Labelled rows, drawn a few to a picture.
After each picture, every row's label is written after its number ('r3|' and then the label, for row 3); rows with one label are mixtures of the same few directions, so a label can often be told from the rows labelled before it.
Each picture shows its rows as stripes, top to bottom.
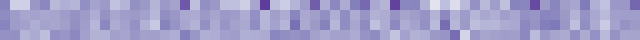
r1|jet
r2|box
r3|box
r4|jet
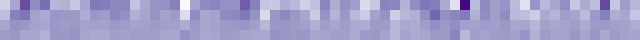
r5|jet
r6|jet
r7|jet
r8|jet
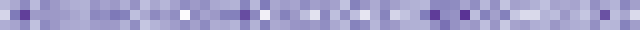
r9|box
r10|jet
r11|box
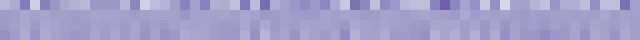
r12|box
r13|jet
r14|box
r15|box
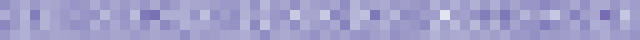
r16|box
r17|box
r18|box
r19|jet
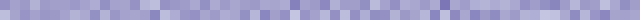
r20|box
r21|box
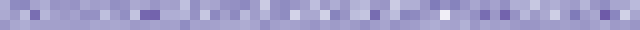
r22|jet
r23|box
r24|jet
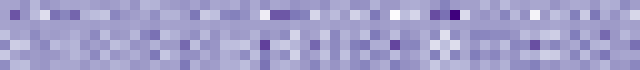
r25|box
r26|jet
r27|box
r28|box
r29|jet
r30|box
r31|jet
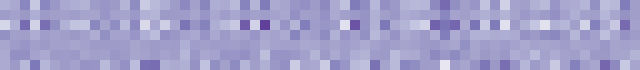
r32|box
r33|box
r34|box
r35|box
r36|jet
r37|jet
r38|box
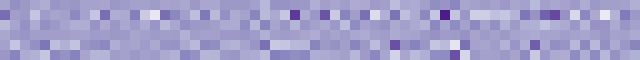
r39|jet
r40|box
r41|box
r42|jet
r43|jet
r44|jet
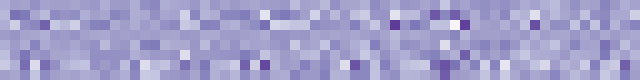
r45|box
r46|jet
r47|jet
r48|jet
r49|box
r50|jet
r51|box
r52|box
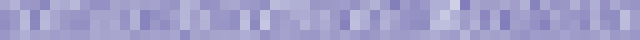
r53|jet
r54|box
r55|box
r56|jet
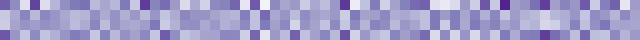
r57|box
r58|box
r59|box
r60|box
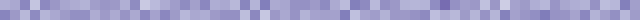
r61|box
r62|box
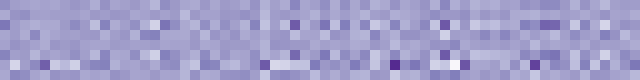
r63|box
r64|jet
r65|box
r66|box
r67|jet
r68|box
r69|jet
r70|jet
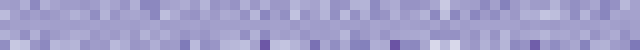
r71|box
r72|box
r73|box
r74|box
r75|jet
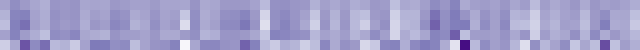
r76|jet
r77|jet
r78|jet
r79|jet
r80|jet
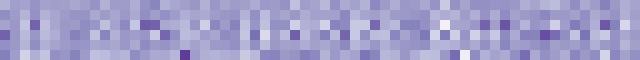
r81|box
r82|box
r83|box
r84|box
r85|box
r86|jet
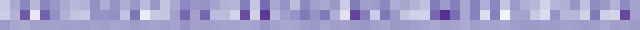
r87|box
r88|box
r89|jet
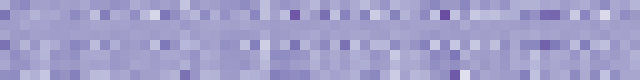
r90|jet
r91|box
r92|jet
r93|jet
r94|box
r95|jet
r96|jet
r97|jet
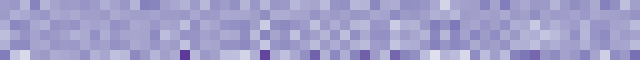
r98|box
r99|jet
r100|jet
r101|box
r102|jet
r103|jet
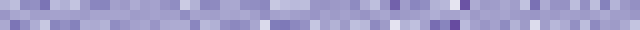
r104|jet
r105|jet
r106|jet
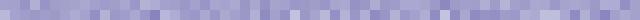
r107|box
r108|box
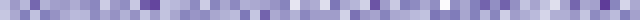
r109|box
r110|box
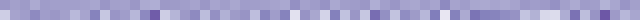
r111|box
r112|box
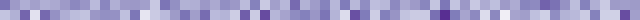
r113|box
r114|box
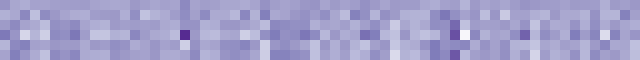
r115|jet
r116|box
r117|jet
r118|jet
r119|jet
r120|jet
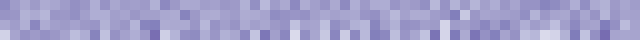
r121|box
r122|jet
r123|box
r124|box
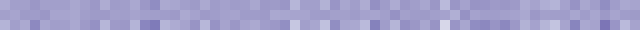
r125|box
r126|jet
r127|box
